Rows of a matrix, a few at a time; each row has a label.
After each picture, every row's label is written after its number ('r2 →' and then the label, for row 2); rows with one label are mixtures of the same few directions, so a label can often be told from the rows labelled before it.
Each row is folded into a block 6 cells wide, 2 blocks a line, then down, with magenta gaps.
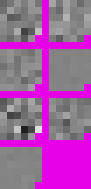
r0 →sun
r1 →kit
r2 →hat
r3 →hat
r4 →sun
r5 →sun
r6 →sun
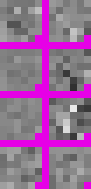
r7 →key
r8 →sun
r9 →key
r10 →sun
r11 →sun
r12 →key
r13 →hat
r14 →key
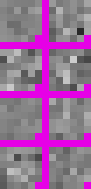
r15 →key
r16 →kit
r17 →hat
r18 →key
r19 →hat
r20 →kit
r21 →key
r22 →hat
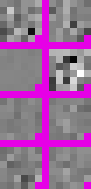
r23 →kit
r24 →hat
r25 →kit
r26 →key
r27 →kit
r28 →key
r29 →sun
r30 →sun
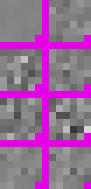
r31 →hat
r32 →hat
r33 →key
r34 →sun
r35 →kit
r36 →sun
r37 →hat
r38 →hat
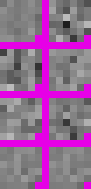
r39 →kit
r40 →sun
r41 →kit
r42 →key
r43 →hat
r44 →sun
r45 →hat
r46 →hat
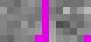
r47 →hat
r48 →key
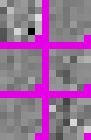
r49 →kit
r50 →hat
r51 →kit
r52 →key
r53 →hat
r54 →hat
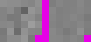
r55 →key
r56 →kit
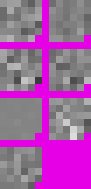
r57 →hat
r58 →kit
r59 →sun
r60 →sun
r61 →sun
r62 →sun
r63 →hat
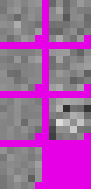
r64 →sun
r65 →kit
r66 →key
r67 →hat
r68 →hat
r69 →key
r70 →kit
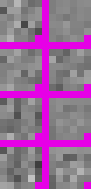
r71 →hat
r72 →sun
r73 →hat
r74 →hat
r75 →kit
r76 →key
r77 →kit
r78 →key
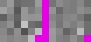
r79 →hat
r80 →kit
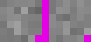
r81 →key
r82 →sun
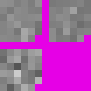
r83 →sun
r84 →key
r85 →sun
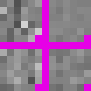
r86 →hat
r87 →kit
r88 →kit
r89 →hat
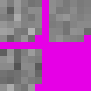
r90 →kit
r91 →sun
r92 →kit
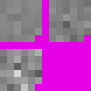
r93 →sun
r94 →sun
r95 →sun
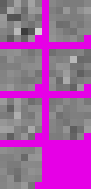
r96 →sun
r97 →key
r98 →hat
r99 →key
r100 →kit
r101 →sun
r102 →key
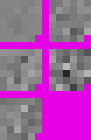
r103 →key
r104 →sun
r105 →key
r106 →sun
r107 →key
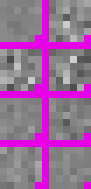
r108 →key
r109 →sun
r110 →kit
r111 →key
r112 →kit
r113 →sun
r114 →kit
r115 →hat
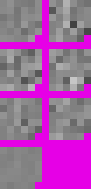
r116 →hat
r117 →hat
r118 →hat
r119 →sun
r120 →hat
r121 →hat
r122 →kit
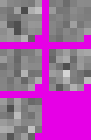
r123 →key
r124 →hat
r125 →hat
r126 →sun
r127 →kit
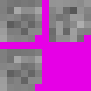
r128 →key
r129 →key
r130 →key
